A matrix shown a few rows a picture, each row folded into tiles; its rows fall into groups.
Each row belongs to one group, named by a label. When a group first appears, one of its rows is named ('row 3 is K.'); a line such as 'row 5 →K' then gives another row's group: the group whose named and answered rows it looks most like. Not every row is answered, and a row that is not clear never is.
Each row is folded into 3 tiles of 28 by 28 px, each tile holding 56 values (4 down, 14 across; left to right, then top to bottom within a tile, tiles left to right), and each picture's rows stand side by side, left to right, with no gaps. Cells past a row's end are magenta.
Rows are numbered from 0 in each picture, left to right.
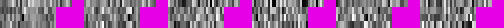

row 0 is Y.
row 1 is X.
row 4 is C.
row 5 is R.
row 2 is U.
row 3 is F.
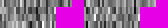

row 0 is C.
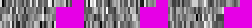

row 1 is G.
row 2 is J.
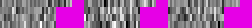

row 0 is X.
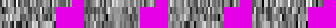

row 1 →Y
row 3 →F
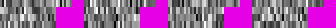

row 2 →J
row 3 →C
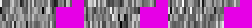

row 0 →F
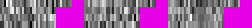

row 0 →G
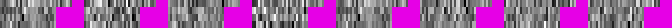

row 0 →Y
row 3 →G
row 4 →Y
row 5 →J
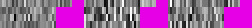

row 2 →G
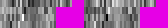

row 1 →Y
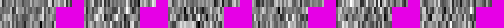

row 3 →J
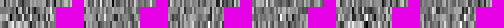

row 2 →X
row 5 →X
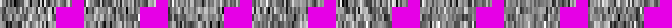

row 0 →U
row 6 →X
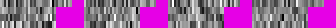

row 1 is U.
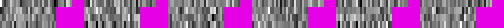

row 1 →G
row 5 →X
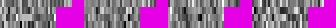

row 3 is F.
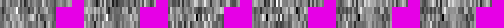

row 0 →F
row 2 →J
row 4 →Y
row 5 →Y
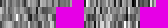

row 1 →X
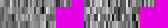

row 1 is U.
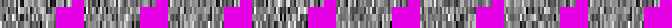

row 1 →J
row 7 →X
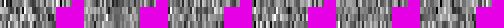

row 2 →J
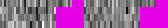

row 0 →C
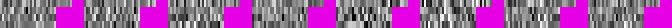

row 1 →R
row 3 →C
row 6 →J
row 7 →J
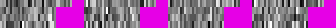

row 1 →G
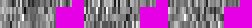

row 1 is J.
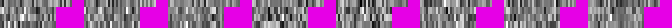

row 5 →J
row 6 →R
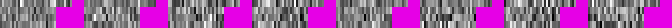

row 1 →C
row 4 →J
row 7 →C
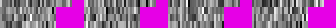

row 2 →F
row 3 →R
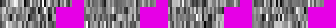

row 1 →R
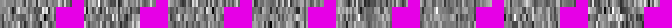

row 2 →U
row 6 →C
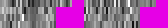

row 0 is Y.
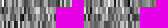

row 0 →G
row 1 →J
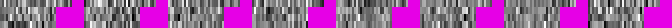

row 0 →C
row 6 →X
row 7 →G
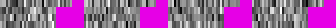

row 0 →U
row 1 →R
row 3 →F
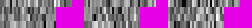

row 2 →U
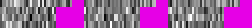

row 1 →F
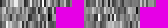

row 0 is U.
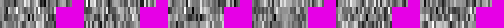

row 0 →J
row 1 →G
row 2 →G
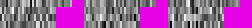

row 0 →J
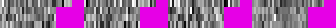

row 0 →R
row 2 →G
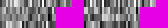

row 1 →G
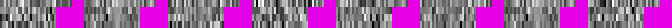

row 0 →C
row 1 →Y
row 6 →Y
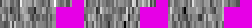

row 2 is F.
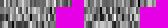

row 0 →C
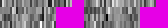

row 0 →X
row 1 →Y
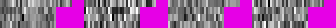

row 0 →Y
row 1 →J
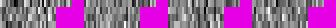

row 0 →U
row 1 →X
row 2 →C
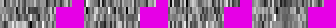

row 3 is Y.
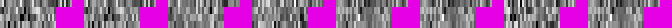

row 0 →G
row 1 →G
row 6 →R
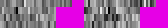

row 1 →G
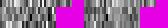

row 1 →Y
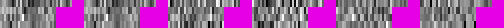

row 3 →U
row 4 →C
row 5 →F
